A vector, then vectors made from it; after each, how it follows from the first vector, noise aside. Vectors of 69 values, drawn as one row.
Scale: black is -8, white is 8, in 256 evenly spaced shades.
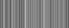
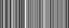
scaled up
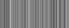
wrapped around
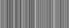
wrapped around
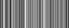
scaled up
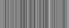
wrapped around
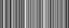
scaled up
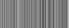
wrapped around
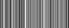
scaled up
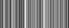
scaled up
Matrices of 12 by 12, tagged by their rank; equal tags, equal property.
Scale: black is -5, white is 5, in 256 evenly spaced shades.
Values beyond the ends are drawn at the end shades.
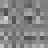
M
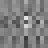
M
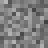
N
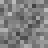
N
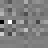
M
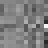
M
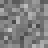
N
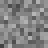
N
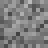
N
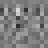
M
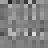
M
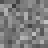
N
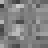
M
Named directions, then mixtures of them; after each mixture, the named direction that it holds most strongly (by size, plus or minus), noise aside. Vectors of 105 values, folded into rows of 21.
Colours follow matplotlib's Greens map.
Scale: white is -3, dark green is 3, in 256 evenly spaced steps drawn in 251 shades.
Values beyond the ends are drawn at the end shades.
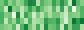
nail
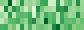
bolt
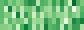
nail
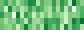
nail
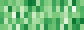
nail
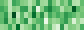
nail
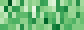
bolt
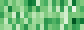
nail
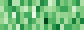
bolt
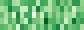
nail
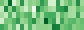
bolt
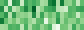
bolt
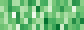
nail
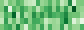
nail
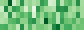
bolt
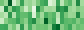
bolt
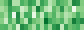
nail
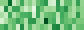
bolt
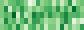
nail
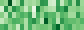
bolt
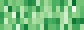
nail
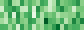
bolt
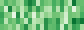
nail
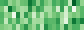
nail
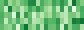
nail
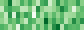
bolt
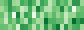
nail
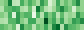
bolt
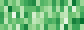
nail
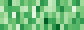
bolt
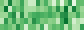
nail
